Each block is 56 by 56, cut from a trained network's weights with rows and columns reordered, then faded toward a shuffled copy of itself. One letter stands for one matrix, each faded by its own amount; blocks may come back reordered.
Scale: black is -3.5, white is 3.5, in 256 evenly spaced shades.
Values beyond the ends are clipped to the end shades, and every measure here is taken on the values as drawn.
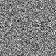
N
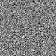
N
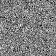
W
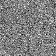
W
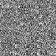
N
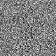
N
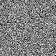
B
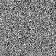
B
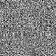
N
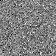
W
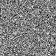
B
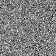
W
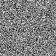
B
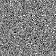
W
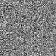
N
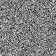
W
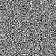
N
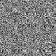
N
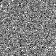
W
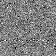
W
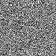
B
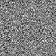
N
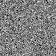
B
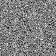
W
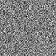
N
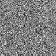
N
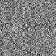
N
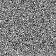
B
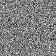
W
